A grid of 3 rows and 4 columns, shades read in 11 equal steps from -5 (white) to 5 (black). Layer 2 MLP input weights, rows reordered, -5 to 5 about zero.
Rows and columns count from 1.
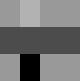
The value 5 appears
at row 3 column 2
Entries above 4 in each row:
0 0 1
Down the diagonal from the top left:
-1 2 -1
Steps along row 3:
up down same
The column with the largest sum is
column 2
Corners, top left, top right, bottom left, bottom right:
-1 -1 -1 -1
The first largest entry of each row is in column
1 1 2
